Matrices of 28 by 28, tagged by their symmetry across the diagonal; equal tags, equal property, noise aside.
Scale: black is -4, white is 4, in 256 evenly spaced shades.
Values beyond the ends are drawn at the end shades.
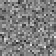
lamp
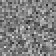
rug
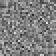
rug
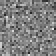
rug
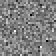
rug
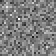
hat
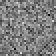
hat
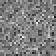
hat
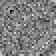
hat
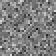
hat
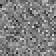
lamp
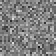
lamp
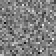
rug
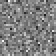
lamp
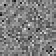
hat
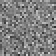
rug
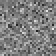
lamp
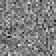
lamp
